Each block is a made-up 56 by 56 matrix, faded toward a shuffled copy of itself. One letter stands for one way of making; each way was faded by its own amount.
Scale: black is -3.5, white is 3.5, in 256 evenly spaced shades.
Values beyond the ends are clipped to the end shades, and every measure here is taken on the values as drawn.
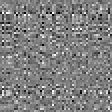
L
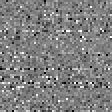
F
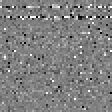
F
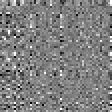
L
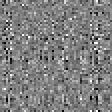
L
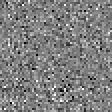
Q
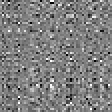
L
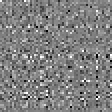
L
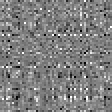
L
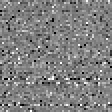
F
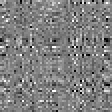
L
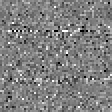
F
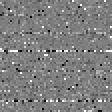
F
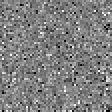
Q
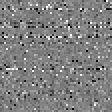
F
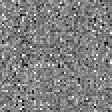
Q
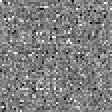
Q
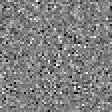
Q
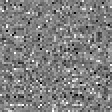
Q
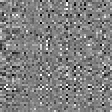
L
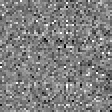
Q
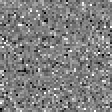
Q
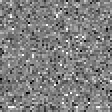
Q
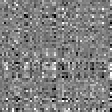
L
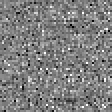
Q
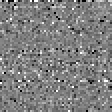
F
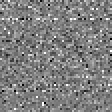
F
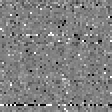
F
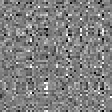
L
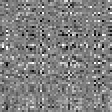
L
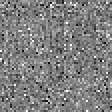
Q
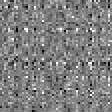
L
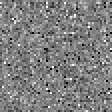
Q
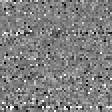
F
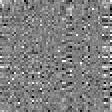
L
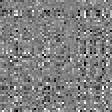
L
